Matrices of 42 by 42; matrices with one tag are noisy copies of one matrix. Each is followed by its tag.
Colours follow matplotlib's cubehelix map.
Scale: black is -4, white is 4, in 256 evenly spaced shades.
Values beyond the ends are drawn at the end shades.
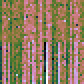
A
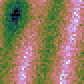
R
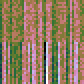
A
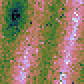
R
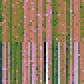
A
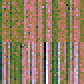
A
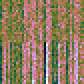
A
